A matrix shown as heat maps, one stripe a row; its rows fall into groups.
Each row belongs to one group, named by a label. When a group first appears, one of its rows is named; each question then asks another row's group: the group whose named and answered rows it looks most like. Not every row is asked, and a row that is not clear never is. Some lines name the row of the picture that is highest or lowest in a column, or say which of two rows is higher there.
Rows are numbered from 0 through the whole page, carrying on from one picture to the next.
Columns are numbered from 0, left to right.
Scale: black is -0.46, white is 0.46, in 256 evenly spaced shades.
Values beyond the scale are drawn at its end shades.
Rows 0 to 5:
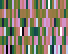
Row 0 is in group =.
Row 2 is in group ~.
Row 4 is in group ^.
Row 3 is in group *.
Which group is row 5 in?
=
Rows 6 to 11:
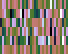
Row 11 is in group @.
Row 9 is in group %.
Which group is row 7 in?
*
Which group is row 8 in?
@
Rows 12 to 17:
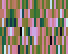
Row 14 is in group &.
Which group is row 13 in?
*
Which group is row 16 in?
%
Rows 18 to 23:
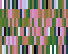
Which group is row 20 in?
^
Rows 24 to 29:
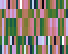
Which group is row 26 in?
&
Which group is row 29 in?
@
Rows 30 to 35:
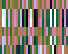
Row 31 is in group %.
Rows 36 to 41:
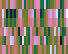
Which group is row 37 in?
&
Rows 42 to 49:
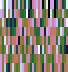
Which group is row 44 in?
&
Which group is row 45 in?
*
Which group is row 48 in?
*
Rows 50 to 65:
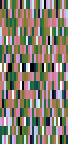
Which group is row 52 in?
&
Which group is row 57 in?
*
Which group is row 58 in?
&
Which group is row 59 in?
*
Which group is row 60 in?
^
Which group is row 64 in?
^
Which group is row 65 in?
@
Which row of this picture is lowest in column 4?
57
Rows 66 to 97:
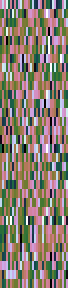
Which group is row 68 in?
&
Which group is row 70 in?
=
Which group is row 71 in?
=
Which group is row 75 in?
%
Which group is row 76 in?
~
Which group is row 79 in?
%
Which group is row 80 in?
=
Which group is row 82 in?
~
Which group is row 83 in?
@
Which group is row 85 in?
@
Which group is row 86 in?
&
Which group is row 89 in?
~
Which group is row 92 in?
^
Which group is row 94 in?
%
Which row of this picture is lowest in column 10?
92
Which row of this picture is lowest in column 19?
78
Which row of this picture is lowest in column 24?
69
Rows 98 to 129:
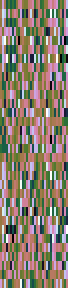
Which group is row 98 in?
&
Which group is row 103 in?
&
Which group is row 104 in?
@
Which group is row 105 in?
&
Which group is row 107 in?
%
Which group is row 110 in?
~
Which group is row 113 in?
%
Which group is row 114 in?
^
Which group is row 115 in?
=
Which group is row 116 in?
~
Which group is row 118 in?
*
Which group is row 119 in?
@
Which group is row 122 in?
@
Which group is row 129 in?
*
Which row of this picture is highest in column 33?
123
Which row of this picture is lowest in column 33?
104
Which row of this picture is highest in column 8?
114
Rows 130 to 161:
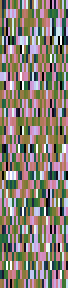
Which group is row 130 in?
%
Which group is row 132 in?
^
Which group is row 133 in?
^
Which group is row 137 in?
%
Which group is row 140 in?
~
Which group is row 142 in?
^
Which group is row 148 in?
=
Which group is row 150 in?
&
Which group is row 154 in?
~
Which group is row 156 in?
^
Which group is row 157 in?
~
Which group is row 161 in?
=
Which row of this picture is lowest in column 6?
134
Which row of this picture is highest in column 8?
159
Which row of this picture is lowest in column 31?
134
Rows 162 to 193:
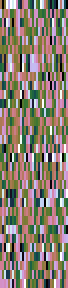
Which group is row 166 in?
%
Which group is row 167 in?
^
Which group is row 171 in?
%
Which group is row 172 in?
*
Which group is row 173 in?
^
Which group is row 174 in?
*
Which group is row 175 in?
*
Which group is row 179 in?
=
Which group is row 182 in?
%
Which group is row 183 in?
&
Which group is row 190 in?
*
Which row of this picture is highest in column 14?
172
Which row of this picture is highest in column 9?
178
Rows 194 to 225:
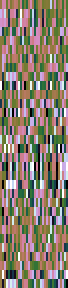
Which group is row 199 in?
@
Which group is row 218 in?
^
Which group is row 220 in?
=
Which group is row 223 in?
*
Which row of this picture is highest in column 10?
195
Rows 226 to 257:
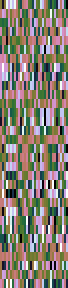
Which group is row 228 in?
^
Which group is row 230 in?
=
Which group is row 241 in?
&
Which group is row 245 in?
&
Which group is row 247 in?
&
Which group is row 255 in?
%
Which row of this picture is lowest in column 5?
247
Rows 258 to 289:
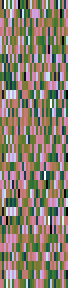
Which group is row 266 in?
~
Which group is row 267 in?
&
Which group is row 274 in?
^
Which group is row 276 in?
*
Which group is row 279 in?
~
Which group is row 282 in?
=
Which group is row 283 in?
%
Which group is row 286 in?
~
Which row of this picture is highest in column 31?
282
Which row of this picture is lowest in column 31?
262
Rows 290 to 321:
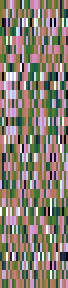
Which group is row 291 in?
@
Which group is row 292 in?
%
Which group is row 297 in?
*
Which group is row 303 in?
=
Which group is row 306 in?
*
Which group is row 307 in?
%
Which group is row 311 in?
*
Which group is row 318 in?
@
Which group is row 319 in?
%
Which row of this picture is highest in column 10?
297
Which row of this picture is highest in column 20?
298
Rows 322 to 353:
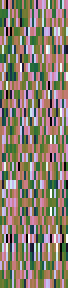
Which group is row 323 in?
^
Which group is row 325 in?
=
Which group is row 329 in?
*
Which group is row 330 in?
&
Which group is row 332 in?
=
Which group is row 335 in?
%
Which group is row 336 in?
*
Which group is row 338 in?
&
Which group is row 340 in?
~
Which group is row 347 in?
@
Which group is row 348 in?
=
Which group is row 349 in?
@
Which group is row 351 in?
*
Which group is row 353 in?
~
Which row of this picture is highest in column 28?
349
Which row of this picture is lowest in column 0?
333
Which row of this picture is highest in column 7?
342
